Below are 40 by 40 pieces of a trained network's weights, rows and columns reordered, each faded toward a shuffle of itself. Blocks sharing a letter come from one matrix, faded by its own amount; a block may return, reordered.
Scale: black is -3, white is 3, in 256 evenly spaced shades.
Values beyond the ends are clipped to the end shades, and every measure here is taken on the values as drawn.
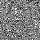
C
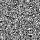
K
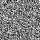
K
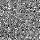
C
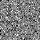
C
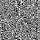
C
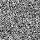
K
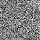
K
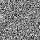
K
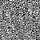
C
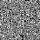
C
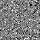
C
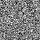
K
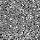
C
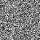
K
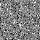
C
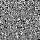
C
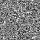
K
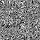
C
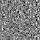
C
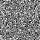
K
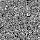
C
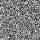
K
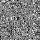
C
